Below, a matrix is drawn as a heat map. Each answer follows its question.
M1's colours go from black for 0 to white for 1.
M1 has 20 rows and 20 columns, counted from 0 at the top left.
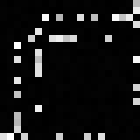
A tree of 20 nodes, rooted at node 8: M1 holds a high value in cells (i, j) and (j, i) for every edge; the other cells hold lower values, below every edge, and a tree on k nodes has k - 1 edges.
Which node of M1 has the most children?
2
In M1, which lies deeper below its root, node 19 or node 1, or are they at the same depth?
node 1
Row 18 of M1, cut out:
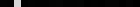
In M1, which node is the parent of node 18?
2
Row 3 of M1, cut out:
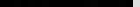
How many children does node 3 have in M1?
0
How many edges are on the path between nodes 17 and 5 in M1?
3
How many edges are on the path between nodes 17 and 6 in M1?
2
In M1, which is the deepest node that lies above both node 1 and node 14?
19
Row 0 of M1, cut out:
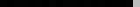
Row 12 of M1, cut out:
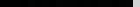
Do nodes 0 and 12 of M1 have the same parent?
yes
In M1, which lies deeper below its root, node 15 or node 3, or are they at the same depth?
the same depth
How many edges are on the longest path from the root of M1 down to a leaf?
2
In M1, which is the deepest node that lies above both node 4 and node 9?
5
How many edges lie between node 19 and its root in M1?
1
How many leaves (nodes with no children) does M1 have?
16
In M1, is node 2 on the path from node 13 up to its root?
yes
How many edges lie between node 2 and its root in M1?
1
